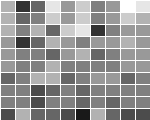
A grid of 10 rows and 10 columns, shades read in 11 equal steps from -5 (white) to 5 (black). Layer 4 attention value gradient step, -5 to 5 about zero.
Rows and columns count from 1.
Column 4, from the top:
-4 -3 1 -2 1 -2 -2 1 0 1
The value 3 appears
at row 1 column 2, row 3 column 7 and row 4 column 2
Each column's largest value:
2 3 2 1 2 4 3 1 2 2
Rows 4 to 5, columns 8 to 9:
-1 -2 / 0 -1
